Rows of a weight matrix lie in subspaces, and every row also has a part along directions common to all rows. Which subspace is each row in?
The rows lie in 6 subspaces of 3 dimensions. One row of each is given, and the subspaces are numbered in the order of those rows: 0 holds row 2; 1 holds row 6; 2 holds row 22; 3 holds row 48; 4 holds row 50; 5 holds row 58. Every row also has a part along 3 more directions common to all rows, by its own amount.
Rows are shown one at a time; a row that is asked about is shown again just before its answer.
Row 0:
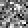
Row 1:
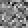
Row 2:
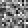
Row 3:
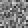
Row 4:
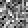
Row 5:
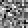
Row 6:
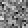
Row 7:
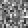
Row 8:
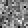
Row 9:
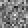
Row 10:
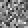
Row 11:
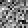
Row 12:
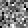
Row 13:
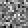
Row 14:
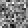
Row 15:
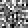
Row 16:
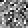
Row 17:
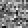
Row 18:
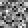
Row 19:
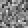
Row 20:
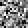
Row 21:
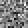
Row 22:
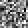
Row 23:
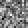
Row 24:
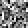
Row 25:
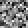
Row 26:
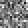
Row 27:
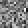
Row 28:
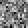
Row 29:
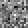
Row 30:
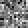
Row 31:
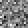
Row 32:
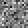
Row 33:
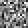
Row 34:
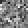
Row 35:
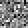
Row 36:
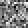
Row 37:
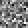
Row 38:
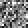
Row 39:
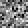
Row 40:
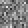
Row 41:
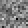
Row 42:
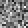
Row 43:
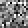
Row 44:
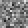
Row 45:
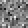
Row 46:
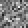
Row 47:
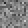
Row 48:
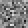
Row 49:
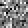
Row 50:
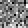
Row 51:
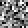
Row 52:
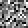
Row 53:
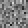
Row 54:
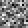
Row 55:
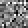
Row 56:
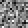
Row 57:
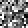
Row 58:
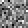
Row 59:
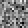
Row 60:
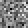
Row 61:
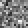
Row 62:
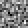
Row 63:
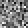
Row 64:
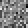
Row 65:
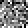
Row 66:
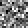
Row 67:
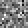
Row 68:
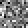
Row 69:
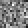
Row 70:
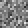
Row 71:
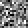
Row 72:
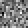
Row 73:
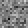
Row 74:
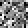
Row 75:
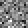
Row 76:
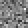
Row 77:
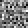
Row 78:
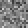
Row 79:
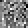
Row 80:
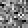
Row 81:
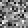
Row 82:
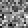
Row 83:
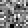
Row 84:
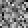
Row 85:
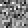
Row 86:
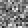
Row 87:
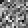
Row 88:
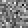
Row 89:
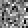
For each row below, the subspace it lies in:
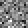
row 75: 5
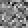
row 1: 0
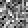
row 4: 0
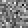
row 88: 3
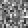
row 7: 3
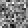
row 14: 1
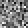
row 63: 1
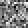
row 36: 0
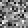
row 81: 4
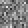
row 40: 2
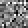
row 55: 4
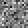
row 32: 2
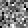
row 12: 1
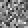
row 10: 1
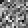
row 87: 5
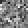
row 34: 5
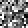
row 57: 4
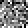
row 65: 5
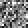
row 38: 2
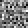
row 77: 1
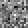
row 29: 3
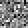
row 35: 2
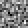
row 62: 3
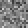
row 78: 5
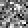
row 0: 4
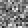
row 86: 4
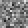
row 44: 3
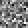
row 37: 0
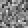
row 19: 1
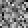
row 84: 1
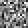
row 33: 2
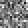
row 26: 1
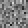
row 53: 3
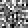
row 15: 3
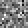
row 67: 0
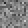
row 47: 2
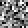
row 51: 2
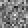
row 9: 3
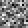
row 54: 0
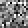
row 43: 4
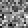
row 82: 4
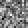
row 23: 0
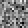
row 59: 3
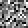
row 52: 2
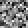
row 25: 0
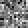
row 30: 1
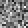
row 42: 1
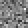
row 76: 0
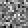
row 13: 2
